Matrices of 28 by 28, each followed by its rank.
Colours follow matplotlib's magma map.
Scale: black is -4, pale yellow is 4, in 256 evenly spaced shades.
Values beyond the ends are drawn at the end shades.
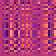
two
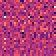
five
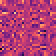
five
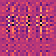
two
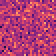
full rank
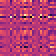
two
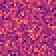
full rank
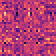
five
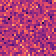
full rank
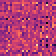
five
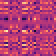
two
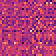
five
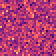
full rank
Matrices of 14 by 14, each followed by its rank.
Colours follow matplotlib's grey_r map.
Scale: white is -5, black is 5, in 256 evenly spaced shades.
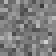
full rank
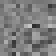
three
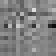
three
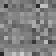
three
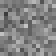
full rank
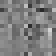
three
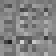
three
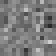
three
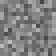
full rank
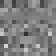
three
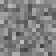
full rank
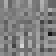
three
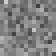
full rank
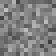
full rank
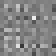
three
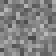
full rank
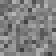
full rank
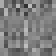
three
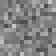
full rank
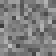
full rank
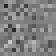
three
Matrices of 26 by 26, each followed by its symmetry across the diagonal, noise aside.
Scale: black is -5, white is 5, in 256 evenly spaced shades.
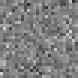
antisymmetric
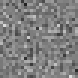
antisymmetric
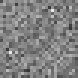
symmetric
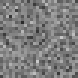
symmetric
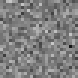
neither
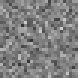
antisymmetric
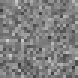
neither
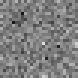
symmetric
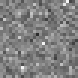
neither
